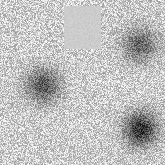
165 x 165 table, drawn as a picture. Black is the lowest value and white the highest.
Ninth with the lowest average: bottom right. Dips: three. Odd patch: calmer, in the top middle. Calmest part: top middle.
